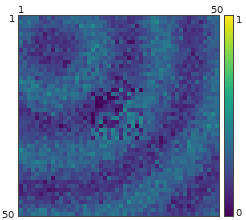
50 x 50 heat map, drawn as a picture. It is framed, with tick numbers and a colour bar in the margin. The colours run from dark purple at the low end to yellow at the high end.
Roughest part: centre. Mirror symmetry: none. Seam: none. Slope: none. Rings: centred on the top left. Histogram: bell-shaped. Odd patch: rougher, in the centre. Odd rows or columns: none.
